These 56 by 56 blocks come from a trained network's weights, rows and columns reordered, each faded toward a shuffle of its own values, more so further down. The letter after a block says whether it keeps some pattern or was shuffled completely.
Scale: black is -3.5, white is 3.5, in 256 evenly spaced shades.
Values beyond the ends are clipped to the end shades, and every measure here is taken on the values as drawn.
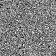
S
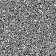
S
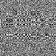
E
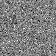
S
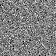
S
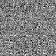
E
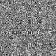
E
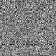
E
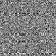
E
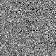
E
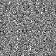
E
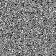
S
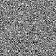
E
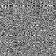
E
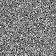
S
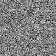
E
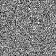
E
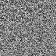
E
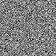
E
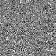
E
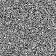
E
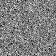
S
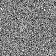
E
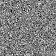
S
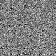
E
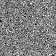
S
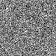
E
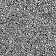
S
